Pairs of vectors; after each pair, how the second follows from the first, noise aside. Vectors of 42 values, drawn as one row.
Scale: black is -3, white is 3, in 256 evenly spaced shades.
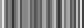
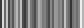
reversed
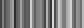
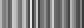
reversed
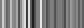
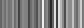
reversed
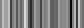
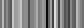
shuffled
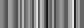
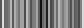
shuffled
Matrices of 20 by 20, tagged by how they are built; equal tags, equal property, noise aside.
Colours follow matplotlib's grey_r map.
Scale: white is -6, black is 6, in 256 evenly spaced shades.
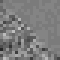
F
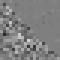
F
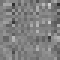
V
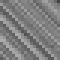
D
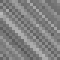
D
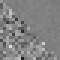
F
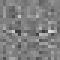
V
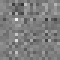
V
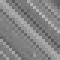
D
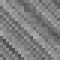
D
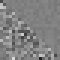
F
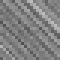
D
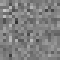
V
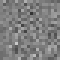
V
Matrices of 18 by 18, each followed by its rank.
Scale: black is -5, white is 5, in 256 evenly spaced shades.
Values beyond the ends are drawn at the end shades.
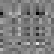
two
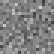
full rank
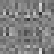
three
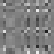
two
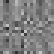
three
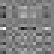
two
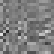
three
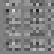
two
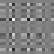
one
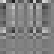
one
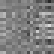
three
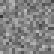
full rank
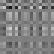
one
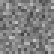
full rank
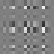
one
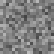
full rank
